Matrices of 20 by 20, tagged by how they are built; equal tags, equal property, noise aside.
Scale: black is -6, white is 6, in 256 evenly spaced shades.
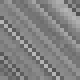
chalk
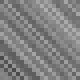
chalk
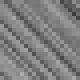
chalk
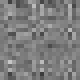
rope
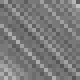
chalk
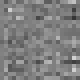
rope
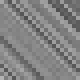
chalk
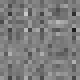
rope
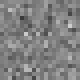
rope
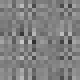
rope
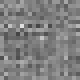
rope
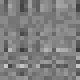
rope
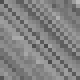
chalk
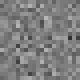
rope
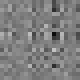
rope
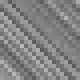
chalk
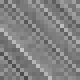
chalk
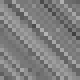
chalk
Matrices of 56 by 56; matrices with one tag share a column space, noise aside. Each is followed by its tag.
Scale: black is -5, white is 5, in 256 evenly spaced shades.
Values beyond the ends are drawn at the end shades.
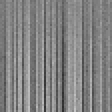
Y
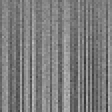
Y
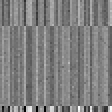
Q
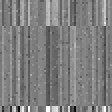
Q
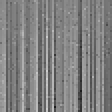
Y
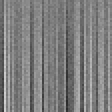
Y
